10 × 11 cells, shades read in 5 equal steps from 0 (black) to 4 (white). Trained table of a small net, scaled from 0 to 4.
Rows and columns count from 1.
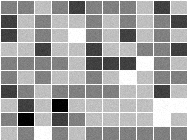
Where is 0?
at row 8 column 4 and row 9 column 2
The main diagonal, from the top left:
2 3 2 3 3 2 2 3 3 2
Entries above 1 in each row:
9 9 9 8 8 11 9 9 9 11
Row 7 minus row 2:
0 -1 1 -1 -1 0 -1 1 0 -1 2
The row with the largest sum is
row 8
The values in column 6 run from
1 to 3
